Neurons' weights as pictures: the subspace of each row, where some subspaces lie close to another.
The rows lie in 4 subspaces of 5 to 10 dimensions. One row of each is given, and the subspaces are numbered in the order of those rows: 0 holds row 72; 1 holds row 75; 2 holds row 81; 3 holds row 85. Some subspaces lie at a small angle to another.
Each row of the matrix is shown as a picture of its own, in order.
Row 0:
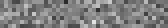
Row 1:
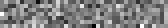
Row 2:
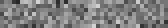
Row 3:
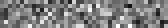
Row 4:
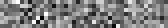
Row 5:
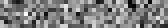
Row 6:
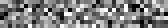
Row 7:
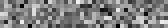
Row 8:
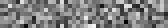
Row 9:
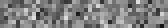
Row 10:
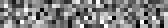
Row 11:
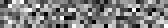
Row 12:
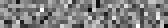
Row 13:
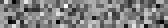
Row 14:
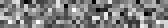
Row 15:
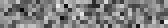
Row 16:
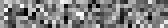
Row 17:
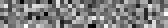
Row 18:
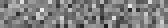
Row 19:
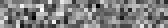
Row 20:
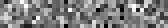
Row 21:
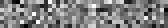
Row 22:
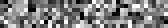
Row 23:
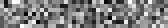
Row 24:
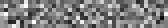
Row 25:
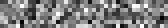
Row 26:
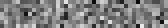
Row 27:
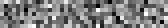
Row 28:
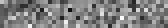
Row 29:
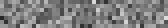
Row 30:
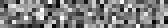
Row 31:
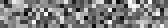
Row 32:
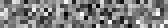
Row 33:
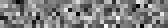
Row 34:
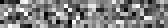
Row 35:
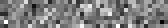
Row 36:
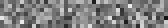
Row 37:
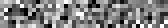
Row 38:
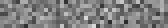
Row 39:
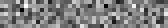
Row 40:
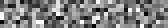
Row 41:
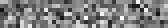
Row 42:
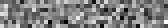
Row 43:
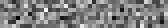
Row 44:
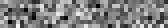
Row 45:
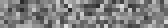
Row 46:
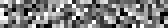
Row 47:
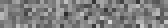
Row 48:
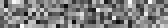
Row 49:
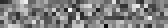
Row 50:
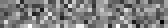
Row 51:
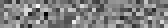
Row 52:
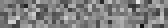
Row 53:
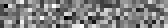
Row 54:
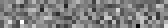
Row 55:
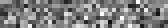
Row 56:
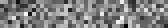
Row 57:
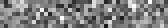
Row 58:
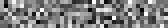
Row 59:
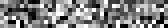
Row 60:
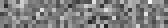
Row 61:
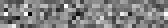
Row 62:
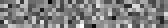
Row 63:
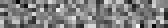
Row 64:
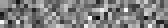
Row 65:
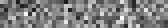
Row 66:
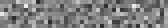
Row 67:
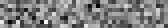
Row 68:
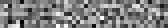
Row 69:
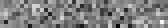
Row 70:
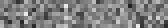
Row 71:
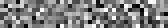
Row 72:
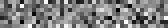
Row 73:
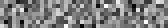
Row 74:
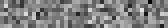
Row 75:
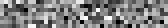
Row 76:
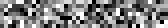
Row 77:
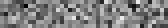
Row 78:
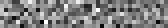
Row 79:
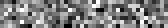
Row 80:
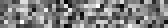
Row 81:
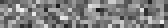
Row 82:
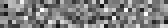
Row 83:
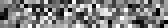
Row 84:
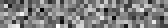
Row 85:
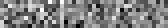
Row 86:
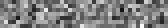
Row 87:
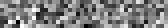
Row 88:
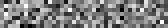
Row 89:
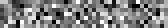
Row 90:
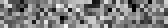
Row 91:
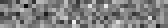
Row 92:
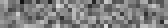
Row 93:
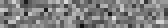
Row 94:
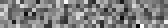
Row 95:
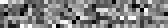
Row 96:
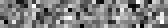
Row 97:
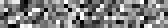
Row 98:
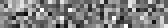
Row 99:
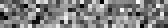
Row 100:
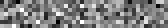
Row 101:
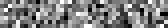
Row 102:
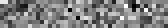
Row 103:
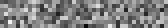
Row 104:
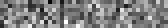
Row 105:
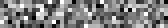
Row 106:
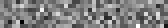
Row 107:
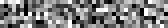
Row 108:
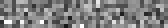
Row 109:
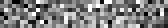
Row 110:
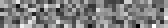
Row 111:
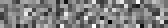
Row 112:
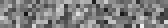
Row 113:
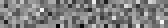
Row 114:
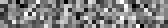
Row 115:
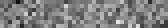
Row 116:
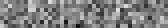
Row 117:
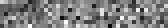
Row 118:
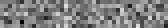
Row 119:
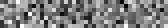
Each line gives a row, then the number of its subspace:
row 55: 2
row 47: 0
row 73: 1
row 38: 0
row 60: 0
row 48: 0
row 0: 1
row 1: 1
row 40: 1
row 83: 0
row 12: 0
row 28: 3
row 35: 0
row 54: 0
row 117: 3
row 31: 0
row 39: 1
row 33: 1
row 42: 3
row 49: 1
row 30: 3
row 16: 3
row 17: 1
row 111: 0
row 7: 0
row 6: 0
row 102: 3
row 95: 3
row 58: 0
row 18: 2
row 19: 3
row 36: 0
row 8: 0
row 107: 1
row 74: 0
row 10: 2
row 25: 3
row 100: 1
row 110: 2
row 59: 3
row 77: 2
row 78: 1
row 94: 3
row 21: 1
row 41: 2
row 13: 1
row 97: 1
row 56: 3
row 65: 3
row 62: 2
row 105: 3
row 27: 1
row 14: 1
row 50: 0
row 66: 1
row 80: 2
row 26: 0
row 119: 3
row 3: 0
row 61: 2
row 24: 1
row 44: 3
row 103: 3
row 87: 2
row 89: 2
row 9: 2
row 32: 0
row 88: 1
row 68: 2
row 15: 2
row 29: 0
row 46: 1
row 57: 0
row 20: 1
